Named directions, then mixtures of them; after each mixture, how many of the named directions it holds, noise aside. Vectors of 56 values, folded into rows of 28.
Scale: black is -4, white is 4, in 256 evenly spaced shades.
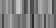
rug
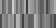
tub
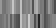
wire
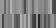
two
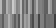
three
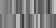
three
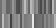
one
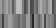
one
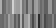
three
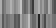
two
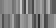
three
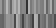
two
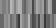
two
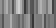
one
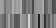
two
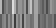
two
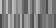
three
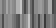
two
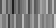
three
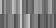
three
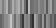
two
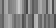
two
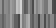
two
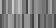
three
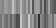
one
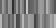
one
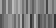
three
